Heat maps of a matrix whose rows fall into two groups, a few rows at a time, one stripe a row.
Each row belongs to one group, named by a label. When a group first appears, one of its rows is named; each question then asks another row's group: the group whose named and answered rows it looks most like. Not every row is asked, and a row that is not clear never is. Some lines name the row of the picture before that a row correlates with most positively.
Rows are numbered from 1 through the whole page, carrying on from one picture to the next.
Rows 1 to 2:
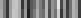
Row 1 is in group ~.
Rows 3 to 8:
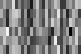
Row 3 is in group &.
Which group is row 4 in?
~
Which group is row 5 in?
~
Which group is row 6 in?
&
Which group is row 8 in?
~
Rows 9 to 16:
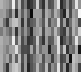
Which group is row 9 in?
&
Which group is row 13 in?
&
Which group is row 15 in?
&
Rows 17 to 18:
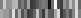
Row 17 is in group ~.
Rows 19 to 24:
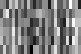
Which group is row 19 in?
~
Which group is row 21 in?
&
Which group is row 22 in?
&
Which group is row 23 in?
&
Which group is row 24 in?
~
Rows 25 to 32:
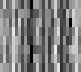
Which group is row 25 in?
~
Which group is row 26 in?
&
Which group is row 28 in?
&
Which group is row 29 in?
~
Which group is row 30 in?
~
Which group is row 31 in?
~
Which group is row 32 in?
&
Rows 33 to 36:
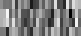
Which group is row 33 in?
&
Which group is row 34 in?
&
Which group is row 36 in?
~
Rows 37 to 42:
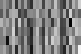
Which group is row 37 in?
&
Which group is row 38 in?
~
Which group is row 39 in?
&
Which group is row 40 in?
&
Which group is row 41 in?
~
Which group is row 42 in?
&
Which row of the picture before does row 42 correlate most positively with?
33
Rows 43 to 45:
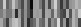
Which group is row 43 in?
~
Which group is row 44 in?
&
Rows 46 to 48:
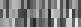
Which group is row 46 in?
~
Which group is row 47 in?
~
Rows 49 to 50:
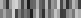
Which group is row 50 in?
&
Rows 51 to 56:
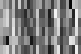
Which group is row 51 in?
&
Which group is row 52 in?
&
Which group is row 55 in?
~
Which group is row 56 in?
&
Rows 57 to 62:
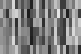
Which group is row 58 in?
~
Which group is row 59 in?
&
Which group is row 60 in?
&
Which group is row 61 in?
&
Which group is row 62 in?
~
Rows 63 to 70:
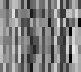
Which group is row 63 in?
~
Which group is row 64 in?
&
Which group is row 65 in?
~
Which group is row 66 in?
&
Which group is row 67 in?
&
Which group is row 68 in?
&
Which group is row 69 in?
&
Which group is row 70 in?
~
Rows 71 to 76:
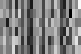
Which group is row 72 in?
&
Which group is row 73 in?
~
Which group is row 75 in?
~
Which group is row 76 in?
&
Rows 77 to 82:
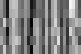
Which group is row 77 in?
~
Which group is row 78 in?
~
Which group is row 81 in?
~
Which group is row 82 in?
~
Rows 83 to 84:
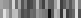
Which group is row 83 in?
&
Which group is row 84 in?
~
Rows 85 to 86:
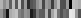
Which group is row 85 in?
&
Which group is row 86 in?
~
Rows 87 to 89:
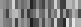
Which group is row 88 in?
~
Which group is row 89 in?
&
